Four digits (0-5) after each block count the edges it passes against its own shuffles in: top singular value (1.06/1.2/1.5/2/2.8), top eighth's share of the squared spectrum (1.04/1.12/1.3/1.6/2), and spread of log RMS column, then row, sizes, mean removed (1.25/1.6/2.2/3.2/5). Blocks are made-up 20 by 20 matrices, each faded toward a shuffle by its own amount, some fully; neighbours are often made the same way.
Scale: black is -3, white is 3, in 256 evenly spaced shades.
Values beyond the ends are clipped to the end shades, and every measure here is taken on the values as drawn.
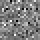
1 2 0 1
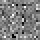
3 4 2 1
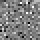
0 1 0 0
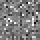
1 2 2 1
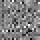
3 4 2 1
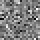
2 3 1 0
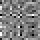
3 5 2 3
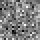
0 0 0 0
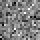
0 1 0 0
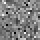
0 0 0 0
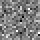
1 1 0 0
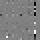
3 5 0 0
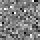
0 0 0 0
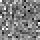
0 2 0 0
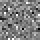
0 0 0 0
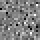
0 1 0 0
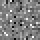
0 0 0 0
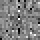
2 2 2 0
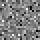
0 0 0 0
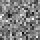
1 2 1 0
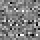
1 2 0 2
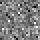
1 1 0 0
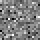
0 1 0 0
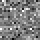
0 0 0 2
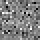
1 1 0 0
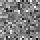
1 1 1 2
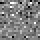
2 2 0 2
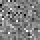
0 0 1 0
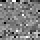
1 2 0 1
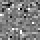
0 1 0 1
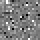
1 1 0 0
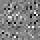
2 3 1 1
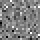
2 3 0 0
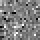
1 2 0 1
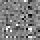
3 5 1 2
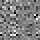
3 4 2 1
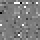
3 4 1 0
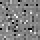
0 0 0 0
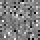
2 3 0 1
